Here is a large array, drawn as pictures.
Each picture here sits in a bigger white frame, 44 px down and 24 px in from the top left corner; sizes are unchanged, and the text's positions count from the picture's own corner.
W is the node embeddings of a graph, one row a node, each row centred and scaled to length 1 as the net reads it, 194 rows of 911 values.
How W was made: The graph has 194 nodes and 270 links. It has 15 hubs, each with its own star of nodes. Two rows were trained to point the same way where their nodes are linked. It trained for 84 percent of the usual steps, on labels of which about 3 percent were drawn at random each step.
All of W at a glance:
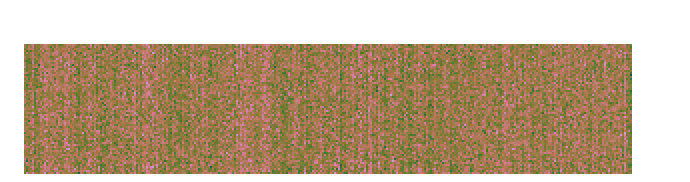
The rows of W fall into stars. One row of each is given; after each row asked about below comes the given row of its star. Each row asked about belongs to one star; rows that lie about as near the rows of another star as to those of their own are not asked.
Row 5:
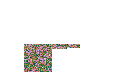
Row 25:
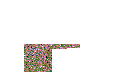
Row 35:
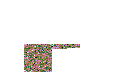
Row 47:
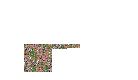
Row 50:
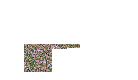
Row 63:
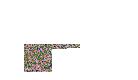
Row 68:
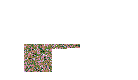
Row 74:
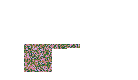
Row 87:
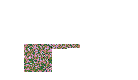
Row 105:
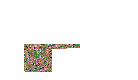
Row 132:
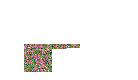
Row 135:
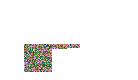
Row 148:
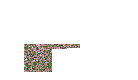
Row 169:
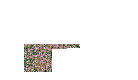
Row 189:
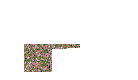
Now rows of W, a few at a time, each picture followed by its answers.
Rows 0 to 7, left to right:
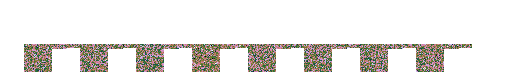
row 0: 35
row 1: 50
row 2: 87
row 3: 135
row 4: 35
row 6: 132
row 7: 169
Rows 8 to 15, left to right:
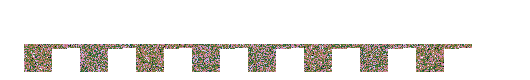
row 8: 50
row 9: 68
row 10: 35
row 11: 47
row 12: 189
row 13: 25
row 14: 135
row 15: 87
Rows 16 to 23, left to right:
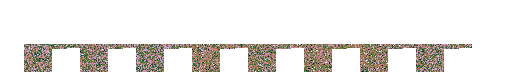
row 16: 105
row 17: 50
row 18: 35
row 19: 148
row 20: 169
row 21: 47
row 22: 68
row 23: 74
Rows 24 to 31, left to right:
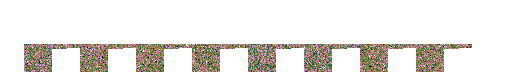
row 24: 148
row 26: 5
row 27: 35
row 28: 47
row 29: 5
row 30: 50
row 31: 189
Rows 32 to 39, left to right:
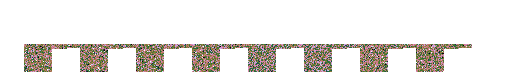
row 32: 35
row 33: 169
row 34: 35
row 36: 68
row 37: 25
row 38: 25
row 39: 132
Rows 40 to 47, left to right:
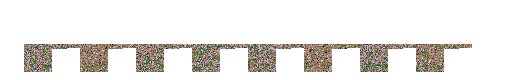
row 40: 47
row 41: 5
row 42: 25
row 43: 135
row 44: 74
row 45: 63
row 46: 5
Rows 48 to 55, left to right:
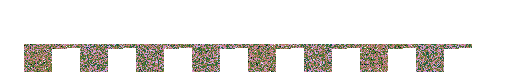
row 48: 5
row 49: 63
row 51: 74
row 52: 105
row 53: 63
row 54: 132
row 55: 105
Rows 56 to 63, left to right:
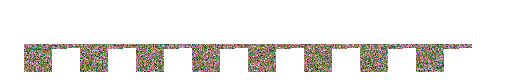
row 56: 189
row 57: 47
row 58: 148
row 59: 148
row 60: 189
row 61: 135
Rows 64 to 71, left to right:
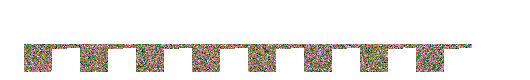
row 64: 68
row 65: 25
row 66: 47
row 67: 68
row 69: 74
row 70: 135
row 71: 87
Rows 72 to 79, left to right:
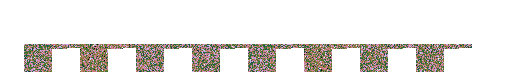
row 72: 135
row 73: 148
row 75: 47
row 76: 63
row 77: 50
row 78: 132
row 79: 68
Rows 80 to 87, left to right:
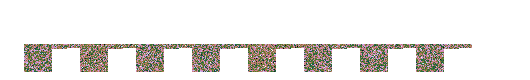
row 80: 35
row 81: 68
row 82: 74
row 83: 68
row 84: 25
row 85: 50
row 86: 74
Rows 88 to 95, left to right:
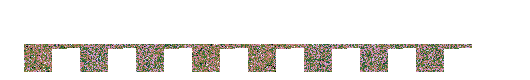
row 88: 47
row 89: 50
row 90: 25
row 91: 105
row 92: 189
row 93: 50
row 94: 63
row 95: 74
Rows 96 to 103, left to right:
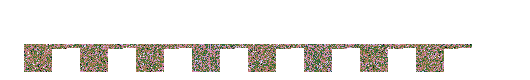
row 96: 105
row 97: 74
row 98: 87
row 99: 132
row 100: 5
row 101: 105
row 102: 135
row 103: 169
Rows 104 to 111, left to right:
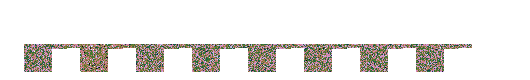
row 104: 135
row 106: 105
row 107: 68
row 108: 189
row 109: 189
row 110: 189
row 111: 132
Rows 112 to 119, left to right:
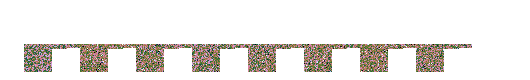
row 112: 169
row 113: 47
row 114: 135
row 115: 5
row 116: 68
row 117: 5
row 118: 169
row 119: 148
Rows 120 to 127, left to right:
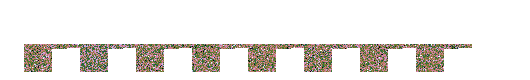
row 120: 169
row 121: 148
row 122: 189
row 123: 35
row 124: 74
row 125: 135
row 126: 169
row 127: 63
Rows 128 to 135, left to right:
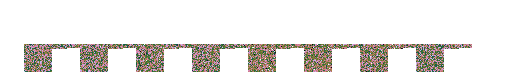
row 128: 25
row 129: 132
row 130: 105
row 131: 25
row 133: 63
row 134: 135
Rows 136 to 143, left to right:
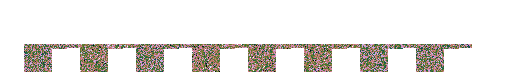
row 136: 135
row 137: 35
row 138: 25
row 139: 105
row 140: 87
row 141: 63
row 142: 74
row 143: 68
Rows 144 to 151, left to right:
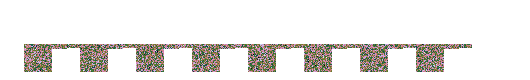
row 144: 47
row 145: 169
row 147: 105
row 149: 135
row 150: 189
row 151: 35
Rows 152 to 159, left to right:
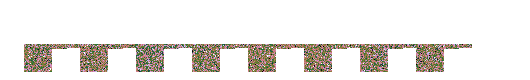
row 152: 87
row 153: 68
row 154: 169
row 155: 50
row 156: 87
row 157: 50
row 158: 50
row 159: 74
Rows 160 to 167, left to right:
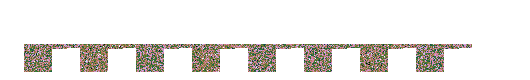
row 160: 148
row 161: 68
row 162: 63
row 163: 87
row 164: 189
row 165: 25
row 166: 148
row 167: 87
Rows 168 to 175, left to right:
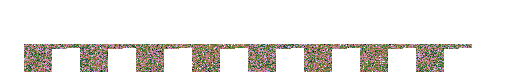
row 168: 105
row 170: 148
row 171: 47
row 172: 63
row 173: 35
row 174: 5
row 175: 5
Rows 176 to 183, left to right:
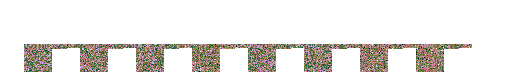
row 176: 169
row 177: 135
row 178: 74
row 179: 135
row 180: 132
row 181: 63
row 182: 74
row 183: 132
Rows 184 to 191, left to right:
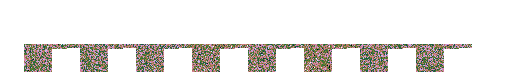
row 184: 47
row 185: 50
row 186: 68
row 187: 68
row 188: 132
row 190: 132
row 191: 87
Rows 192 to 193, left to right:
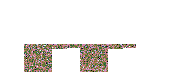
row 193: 74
